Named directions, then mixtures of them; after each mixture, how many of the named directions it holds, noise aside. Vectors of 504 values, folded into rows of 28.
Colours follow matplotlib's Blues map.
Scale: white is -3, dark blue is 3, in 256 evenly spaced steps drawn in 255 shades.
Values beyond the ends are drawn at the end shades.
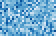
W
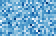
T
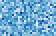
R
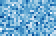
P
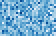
three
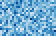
three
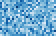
one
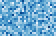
one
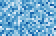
three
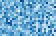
three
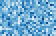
three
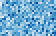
three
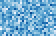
three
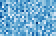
three
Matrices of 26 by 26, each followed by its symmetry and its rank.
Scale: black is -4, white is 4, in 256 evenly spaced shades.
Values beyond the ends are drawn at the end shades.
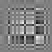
symmetric, rank one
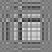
symmetric, rank one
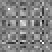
symmetric, rank three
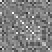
symmetric, rank five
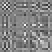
symmetric, rank three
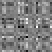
antisymmetric, rank two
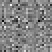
neither, rank five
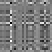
neither, rank two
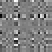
antisymmetric, rank two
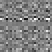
neither, rank two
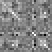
symmetric, rank five
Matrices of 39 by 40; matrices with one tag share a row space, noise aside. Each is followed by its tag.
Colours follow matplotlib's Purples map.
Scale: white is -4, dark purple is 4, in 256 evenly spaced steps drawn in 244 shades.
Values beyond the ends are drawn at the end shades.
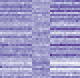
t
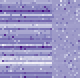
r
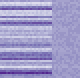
r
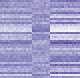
t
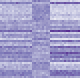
t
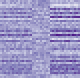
t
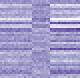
t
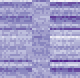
t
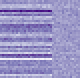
r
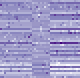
t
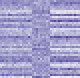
t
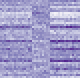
t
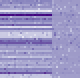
r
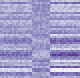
t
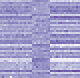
t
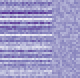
r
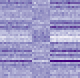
t
